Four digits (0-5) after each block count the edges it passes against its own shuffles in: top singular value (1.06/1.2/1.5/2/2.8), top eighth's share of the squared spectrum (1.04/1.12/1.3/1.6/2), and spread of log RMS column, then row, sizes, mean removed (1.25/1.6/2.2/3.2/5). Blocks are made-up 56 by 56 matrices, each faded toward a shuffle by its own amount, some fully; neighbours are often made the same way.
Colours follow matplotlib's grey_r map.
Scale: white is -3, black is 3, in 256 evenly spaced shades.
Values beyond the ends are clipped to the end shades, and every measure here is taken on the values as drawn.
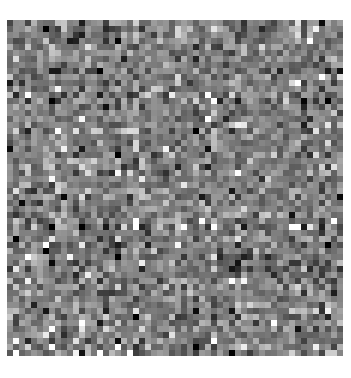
3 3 2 2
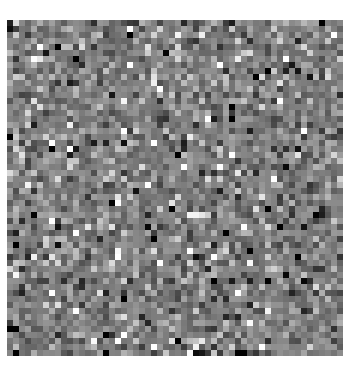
0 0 0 0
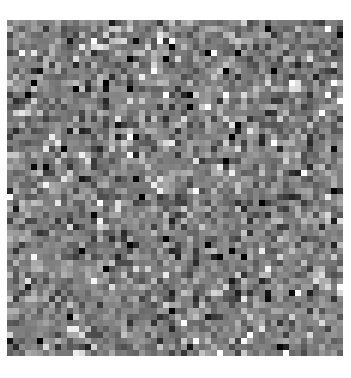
0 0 0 0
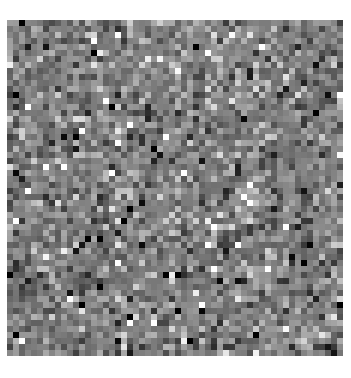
2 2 0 0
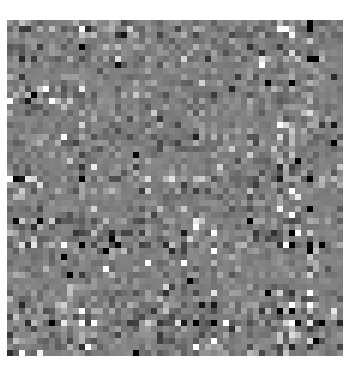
2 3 2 2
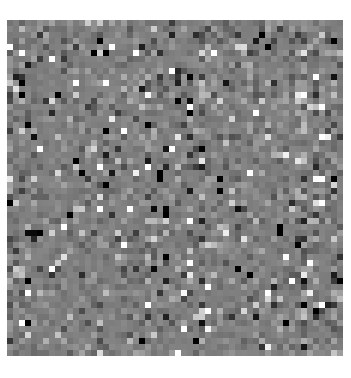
2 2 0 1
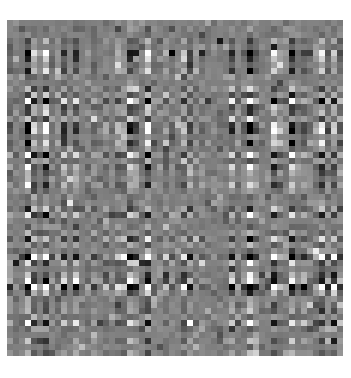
5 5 4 4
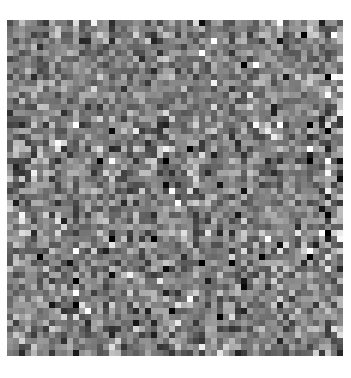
3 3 2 2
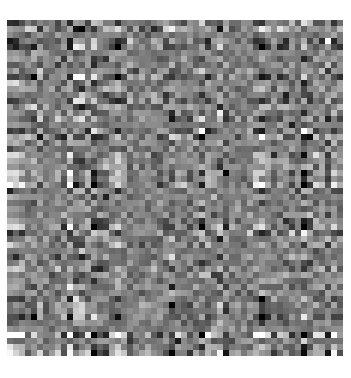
4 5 3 3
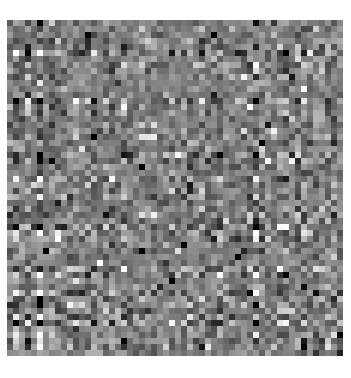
4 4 2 2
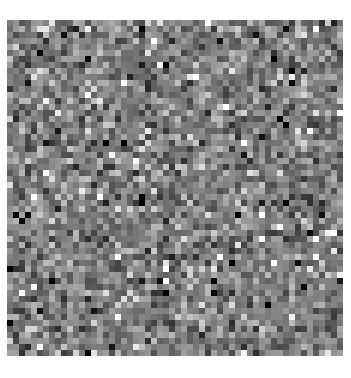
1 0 0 0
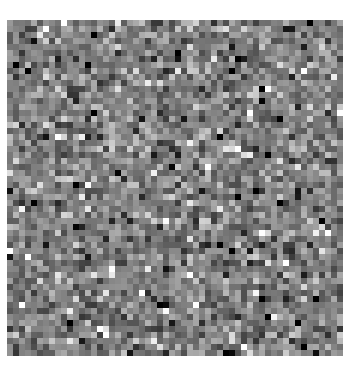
1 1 0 0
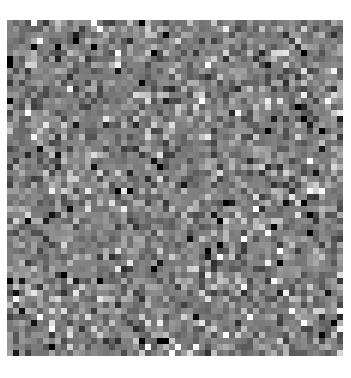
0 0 0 0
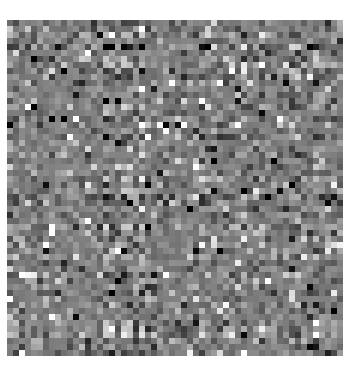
3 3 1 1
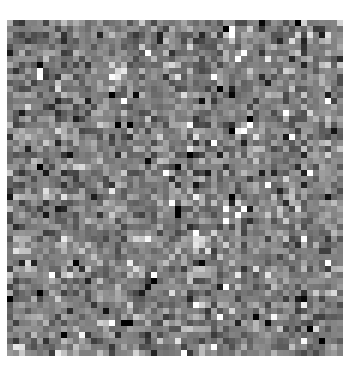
3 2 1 0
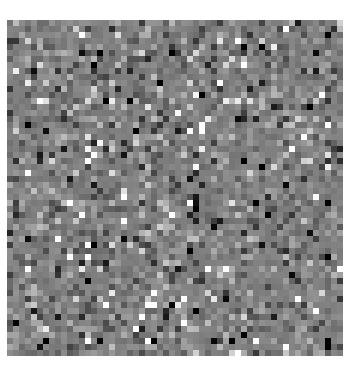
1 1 0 0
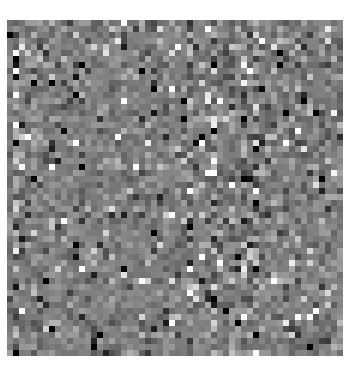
1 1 1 0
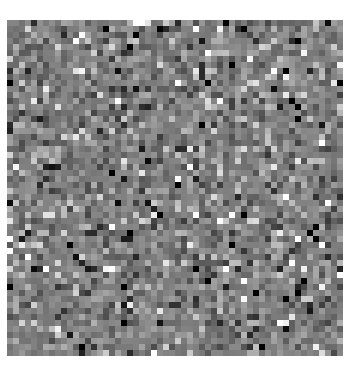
0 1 0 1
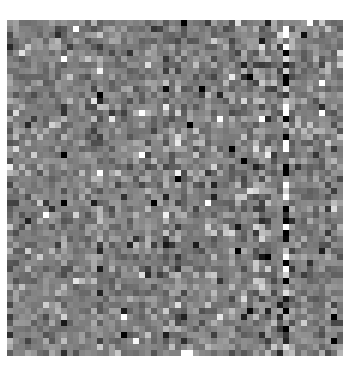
3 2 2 0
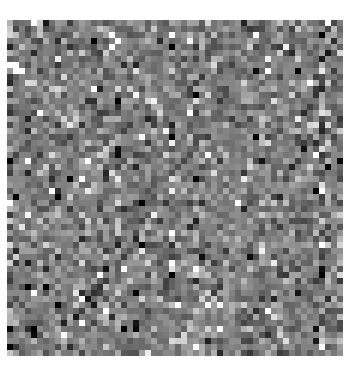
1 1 1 0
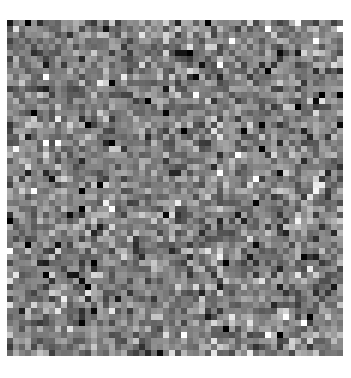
0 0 1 0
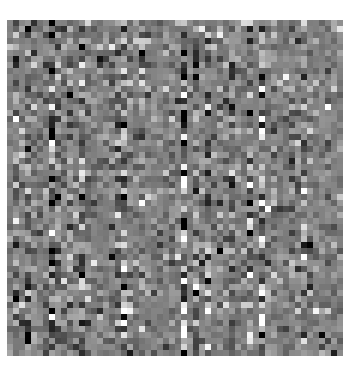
2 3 3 0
